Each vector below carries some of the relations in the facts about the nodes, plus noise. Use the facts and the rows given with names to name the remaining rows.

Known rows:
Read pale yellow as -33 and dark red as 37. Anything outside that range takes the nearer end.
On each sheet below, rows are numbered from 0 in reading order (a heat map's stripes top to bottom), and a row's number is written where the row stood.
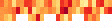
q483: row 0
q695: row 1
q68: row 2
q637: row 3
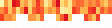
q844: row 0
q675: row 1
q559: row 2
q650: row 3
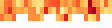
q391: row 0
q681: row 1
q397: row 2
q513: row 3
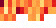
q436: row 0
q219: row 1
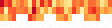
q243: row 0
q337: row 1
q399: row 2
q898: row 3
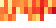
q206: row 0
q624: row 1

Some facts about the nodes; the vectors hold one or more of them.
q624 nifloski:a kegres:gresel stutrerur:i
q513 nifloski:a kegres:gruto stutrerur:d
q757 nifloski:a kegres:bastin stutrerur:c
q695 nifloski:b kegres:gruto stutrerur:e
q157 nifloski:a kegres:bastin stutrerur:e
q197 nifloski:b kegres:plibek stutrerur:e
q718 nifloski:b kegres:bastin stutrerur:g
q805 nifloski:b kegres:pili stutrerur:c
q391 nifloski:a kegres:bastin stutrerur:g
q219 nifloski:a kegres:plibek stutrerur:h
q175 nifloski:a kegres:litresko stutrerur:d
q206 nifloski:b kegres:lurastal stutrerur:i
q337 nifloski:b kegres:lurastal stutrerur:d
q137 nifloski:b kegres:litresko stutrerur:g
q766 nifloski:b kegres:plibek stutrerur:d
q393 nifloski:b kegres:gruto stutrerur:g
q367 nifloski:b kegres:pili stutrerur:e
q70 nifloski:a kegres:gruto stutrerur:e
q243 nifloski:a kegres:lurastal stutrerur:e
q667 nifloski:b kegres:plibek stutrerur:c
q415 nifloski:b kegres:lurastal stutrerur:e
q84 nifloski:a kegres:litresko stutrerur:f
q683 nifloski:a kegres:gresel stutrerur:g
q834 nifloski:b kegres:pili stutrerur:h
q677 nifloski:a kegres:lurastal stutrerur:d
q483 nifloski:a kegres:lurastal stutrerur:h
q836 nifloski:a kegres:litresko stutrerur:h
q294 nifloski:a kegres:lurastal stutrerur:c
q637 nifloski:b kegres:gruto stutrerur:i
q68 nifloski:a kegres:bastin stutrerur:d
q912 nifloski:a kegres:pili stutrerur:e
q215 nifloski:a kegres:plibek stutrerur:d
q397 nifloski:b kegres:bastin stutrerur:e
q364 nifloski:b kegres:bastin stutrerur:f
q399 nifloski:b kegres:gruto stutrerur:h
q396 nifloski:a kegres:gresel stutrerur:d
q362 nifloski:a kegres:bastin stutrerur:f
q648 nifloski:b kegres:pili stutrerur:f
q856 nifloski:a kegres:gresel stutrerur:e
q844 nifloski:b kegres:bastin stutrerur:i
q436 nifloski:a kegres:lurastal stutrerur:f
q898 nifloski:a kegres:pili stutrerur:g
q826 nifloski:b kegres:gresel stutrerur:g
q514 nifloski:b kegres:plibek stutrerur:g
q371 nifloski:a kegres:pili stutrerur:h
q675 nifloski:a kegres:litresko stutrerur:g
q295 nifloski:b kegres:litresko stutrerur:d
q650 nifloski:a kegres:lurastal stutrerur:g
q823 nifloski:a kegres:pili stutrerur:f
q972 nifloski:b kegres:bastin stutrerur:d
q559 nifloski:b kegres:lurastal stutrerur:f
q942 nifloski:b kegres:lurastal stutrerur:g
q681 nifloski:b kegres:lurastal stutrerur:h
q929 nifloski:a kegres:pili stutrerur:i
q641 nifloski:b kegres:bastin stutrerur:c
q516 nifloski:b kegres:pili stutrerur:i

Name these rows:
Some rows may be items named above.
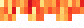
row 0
q516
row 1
q70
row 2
q294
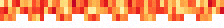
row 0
q637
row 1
q624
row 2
q667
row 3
q197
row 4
q667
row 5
q757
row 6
q514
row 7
q844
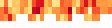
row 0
q393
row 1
q175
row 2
q929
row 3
q157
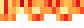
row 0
q766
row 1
q197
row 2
q197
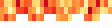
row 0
q667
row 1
q667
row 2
q834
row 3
q295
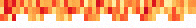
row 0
q215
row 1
q836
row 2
q836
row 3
q844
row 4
q206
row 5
q972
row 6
q137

